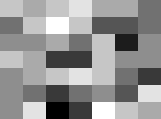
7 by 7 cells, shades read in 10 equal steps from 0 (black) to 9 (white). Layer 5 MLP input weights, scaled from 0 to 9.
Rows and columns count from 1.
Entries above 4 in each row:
6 3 5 5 5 3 5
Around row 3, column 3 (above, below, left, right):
9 2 5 4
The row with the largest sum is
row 1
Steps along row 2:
up up down down same up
